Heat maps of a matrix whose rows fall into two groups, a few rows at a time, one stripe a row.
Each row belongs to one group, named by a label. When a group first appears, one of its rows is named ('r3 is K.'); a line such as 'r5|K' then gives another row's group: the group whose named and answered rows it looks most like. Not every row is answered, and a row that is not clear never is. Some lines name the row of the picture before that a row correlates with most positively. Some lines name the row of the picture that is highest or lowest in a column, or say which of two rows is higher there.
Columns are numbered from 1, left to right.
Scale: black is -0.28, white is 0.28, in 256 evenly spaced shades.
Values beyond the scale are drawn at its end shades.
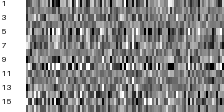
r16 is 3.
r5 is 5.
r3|3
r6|5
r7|5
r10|5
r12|5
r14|3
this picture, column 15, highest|15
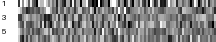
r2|5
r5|5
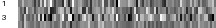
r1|5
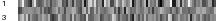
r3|3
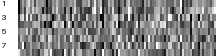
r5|3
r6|5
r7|3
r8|5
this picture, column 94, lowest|6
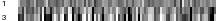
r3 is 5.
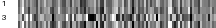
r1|3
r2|3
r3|3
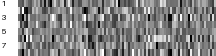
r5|3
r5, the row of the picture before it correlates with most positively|3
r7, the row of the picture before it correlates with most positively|3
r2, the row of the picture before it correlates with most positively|2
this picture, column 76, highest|6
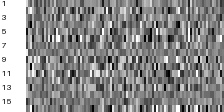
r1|5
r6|5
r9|3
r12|5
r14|5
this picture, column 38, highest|6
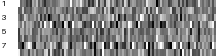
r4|5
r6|3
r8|5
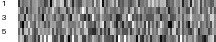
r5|3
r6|5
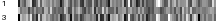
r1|3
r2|5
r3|3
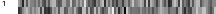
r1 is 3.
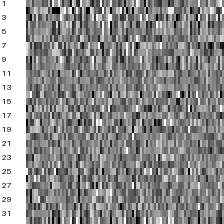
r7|5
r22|5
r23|3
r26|3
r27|5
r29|3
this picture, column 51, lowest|2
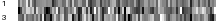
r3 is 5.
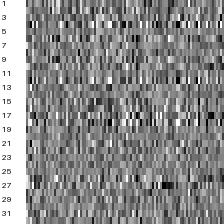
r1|5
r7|5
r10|5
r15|3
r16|3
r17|5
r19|3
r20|5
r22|3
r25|5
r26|5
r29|3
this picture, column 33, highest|27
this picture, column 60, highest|26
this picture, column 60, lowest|1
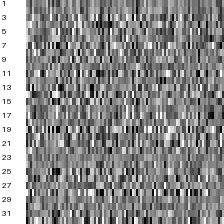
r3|5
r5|5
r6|5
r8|3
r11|3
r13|3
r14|5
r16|5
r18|3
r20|3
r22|3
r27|3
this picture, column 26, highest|19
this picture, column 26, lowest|5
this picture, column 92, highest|13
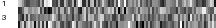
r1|5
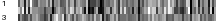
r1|3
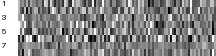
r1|5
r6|3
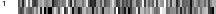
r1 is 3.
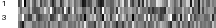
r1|3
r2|5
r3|3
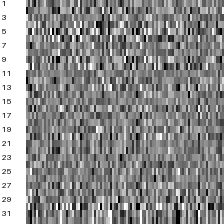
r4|3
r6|5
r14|5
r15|3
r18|5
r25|3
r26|3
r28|3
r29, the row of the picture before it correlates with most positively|3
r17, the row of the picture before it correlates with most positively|1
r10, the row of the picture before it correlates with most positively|4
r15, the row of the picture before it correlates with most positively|1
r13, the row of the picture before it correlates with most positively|4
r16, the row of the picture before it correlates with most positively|4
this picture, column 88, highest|17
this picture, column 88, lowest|10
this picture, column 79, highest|30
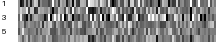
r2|3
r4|5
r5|3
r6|3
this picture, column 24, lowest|3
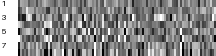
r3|3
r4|5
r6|5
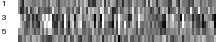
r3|5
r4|5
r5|5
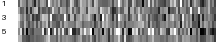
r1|5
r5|5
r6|5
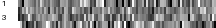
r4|5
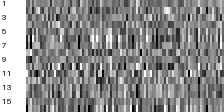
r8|3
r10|5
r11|5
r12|3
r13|5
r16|3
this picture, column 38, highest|10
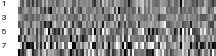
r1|5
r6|3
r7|5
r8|3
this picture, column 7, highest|8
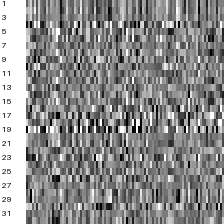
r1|3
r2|3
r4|3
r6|5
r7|3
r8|5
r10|3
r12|5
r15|5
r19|3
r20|5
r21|5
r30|3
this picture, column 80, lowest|19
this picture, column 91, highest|29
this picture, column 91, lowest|19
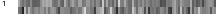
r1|5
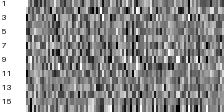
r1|5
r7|3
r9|3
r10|5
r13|3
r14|3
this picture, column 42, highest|16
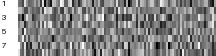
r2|5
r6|3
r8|5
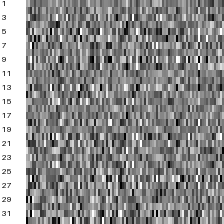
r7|3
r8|5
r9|3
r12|3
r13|5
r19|3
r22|5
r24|5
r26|3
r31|3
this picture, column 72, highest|21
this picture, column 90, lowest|22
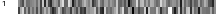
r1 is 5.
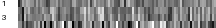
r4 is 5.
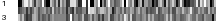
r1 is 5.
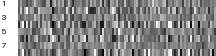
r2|3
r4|3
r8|3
